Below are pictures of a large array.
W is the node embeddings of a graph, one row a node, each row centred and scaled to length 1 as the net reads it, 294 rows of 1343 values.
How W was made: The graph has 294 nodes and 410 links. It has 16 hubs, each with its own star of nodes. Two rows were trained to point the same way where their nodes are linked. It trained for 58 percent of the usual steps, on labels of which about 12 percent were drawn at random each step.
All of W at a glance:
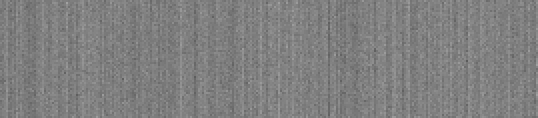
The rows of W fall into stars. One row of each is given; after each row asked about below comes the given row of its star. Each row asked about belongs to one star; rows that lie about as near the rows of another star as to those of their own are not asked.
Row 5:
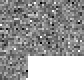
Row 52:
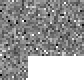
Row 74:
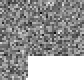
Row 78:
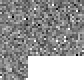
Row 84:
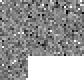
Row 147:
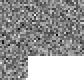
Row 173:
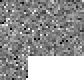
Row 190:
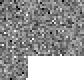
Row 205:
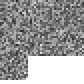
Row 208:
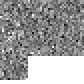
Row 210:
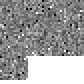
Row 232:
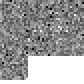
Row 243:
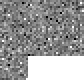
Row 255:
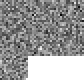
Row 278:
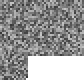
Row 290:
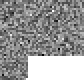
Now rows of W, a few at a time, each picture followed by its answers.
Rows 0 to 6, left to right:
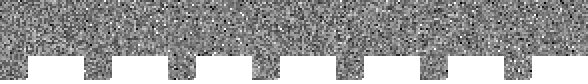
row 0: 255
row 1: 84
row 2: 232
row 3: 290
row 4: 278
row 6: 5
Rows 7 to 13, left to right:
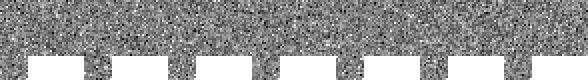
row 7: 190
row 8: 173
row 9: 84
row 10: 243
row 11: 210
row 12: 84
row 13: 74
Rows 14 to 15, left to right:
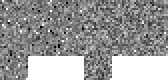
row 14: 147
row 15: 84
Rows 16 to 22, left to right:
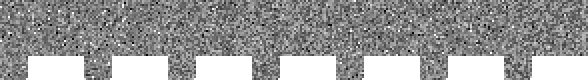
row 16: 78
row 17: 5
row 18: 5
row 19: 278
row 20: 190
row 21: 84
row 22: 147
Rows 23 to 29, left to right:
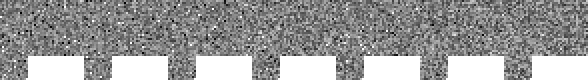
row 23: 84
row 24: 147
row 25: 5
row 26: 255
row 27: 74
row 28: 210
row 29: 74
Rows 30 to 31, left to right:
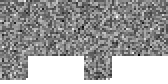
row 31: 78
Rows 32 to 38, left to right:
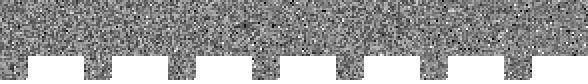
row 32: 190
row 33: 78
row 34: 243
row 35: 74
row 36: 147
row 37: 78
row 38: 208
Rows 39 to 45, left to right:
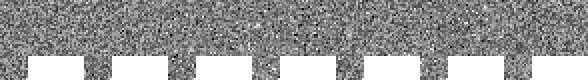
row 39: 78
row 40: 208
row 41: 208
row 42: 173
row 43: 205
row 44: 290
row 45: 84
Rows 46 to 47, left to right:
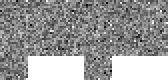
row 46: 74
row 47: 173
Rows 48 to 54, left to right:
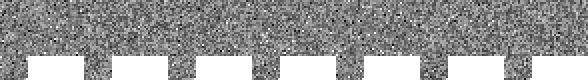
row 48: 243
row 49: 5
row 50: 290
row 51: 278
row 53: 84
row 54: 243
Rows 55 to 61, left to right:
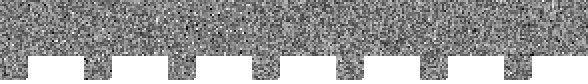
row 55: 78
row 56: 74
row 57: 190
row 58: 232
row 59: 255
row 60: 205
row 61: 243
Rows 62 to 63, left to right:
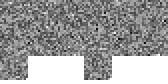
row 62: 5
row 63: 205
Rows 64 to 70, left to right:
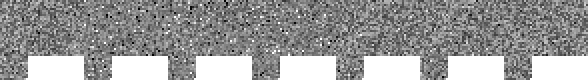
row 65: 278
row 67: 78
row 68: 210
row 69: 190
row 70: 74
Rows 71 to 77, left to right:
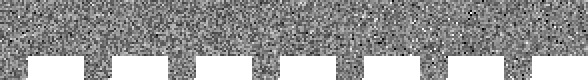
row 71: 210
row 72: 205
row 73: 5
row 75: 5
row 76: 190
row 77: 84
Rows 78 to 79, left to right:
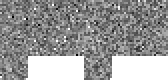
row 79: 147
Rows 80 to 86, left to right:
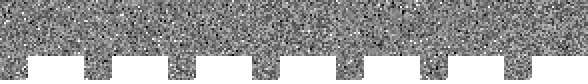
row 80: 290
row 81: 52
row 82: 84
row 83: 205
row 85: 255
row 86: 5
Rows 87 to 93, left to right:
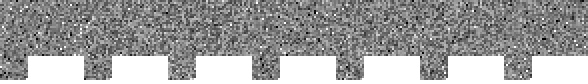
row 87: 52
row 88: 84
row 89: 173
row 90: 278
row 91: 190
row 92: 278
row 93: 290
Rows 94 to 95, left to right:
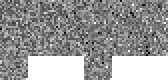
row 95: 52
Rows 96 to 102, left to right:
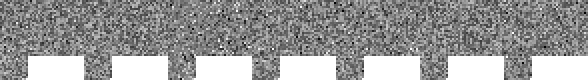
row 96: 232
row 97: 173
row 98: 173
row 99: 290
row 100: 210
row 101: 190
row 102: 210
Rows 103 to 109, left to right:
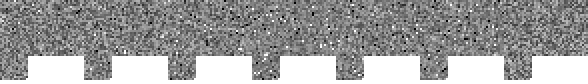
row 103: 52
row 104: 5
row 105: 278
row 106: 208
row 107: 243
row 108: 243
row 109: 78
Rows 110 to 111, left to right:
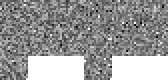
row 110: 255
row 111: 255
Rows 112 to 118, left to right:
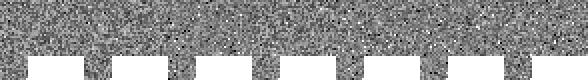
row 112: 5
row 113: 84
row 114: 210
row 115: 205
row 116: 173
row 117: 78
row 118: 173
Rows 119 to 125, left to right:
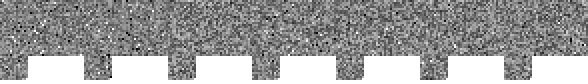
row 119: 147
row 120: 173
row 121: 5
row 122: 78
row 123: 208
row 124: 208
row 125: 232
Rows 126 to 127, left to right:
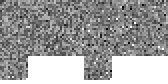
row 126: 190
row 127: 5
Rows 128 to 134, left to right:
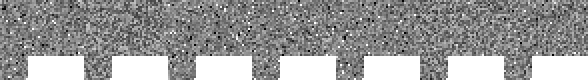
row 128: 232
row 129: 147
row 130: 52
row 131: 52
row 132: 210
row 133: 210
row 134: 210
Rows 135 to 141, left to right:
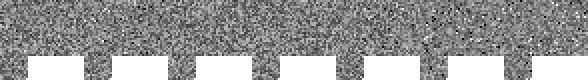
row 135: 278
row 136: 74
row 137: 243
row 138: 74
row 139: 278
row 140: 74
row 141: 205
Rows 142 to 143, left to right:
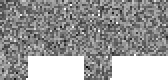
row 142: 74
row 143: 243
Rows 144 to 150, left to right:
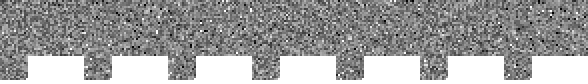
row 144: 5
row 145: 74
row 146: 208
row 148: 208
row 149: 243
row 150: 278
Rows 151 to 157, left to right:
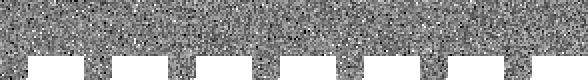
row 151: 208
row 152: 173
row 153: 190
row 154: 232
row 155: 190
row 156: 147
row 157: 5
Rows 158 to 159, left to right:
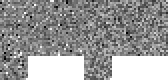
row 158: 147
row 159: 208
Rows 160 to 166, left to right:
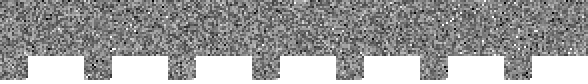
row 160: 173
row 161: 278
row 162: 290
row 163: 190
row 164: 290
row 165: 5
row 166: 190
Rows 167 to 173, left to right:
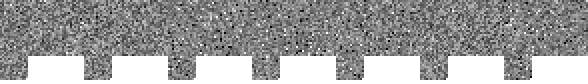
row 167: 232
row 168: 210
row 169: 74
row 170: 190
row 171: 74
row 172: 78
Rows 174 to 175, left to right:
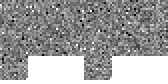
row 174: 52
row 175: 173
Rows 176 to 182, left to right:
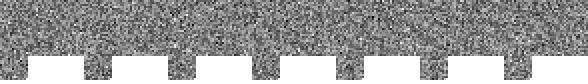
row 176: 52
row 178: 278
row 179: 278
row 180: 84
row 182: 5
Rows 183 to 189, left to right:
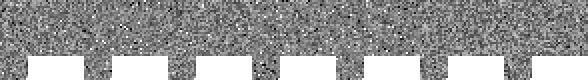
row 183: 5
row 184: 205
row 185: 232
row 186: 278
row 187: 78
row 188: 147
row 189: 278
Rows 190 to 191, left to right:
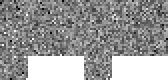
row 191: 190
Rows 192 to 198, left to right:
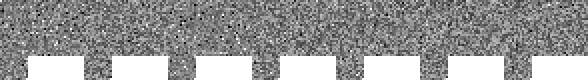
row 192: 84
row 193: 74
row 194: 210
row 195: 84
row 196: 78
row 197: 84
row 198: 84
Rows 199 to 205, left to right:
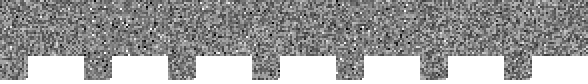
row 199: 190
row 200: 147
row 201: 147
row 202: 74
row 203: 173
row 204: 190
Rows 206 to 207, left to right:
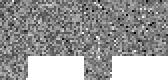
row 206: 173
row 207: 190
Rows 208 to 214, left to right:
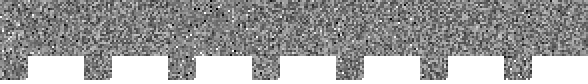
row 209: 205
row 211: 232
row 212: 208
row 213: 190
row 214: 52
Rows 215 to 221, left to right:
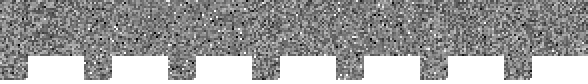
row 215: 147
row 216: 255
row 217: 74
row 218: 210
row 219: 84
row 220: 173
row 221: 78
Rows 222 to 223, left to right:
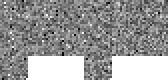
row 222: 278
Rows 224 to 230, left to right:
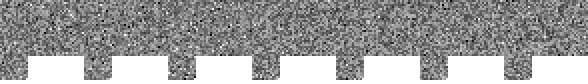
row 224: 243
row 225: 243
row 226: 173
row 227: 173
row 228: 210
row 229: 173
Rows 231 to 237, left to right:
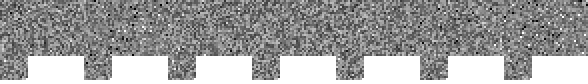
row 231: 84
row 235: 243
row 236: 208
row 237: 290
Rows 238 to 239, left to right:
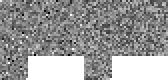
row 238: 278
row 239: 290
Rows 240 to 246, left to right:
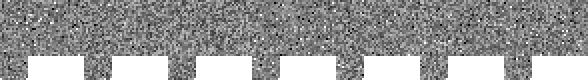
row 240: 5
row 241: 74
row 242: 208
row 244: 210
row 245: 243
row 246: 190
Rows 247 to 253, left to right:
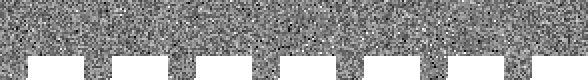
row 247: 173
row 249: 52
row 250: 290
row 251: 232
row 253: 173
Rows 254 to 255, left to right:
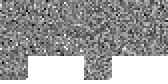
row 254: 52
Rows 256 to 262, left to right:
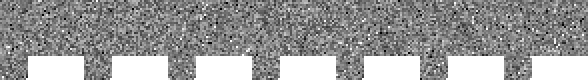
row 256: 278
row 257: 52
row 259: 52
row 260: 190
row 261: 5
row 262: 173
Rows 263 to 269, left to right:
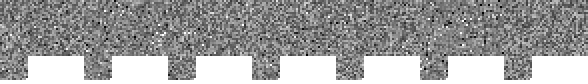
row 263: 84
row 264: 52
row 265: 208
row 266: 78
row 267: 84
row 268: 74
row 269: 210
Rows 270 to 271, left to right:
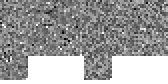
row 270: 147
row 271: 52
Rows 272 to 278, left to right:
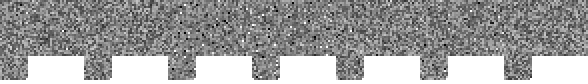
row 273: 255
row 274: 243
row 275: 5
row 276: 173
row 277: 5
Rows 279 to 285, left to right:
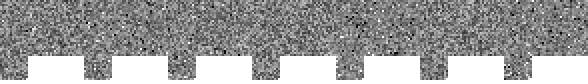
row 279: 52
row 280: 84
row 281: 147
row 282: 52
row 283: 74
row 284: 190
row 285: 255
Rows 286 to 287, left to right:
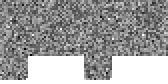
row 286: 52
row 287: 147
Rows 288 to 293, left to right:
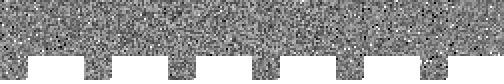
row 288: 147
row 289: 290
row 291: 255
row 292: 205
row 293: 255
